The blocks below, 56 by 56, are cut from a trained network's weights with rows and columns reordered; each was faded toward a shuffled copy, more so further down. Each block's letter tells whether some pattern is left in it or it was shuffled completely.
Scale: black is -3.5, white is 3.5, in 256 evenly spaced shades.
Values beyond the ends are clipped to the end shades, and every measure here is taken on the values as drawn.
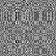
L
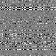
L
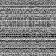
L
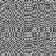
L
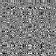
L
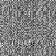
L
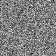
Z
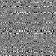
L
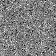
Z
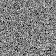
Z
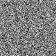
Z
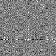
L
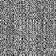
L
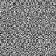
L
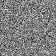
Z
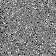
Z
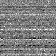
L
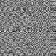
L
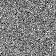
Z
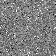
Z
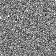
Z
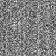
L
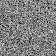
Z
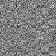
L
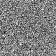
Z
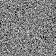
Z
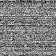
L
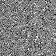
Z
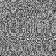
L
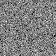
Z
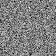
Z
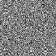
L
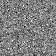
Z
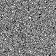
Z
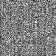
L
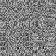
L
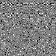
L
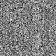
L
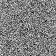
Z
